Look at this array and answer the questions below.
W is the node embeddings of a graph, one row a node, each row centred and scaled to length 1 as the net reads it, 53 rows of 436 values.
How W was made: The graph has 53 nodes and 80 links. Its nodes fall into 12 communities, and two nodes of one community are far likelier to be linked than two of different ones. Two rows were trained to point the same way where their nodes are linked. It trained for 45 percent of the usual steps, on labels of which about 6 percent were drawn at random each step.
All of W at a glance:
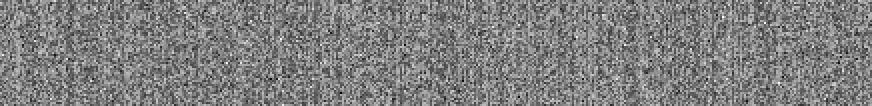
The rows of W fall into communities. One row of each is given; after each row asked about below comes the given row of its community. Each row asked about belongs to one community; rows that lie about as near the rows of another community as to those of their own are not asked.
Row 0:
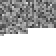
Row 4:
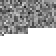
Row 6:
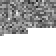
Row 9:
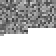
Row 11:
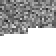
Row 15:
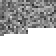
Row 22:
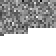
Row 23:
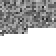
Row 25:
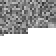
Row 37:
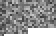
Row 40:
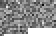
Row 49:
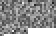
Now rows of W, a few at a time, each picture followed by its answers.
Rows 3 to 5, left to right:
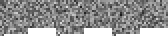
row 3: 40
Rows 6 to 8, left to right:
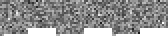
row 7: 9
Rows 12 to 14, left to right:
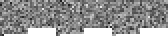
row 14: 4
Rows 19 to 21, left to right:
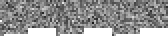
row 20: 9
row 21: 6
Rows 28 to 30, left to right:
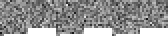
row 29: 0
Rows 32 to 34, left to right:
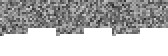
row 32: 6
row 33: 49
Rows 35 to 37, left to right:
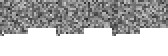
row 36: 0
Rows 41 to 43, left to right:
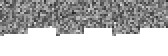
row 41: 23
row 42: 22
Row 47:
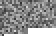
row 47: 37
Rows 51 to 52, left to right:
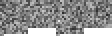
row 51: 11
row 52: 25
